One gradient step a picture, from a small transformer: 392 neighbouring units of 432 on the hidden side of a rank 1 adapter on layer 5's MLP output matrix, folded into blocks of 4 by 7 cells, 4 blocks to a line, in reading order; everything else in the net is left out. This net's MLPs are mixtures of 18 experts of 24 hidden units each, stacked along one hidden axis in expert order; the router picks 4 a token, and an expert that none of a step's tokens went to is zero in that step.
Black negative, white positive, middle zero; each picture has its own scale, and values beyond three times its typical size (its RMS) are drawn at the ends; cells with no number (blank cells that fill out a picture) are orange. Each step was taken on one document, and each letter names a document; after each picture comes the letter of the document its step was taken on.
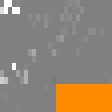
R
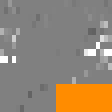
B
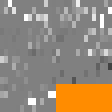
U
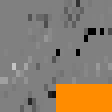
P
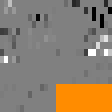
B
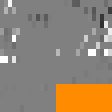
B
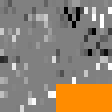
U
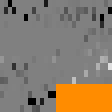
U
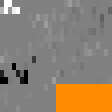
R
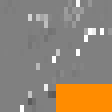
P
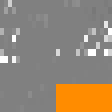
B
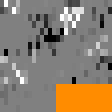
R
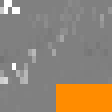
R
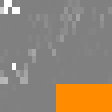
R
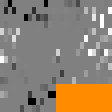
U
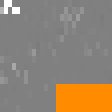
R
